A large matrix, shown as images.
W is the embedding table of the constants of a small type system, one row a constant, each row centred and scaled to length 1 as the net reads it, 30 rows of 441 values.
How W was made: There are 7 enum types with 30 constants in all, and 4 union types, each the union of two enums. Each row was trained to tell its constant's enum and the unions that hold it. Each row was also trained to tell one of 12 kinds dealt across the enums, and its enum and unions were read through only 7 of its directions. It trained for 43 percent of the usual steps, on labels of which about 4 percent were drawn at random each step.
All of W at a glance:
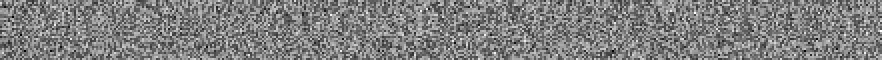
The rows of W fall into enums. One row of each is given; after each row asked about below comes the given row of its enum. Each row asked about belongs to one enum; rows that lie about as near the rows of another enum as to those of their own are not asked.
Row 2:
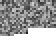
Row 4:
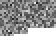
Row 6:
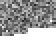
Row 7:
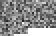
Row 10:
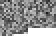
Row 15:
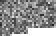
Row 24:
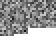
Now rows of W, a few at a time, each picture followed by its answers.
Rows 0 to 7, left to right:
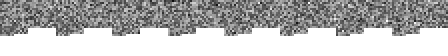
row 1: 15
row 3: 10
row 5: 4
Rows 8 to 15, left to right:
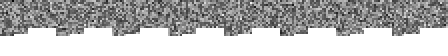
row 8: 10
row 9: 6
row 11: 7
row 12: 15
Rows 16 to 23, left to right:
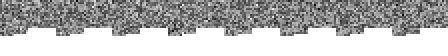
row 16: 7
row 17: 6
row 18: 2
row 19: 6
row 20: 4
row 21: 10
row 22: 10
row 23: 2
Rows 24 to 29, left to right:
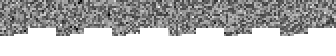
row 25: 6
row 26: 10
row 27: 4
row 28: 2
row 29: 15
